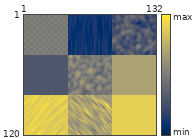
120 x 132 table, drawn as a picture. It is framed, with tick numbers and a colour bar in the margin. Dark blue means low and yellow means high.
The table splits into 3 rows of 3 panels. Panel 1,1: middling, checkered, faint in contrast. Panel 1,2: very low, streaked downward, faint in contrast. Panel 1,3: low, blotchy. Panel 2,1: low, flat. Panel 2,2: middling, blotchy. Panel 2,3: high, flat. Panel 3,1: very high, slanting up to the right, faint in contrast. Panel 3,2: high, slanting down to the right. Panel 3,3: very high, flat.
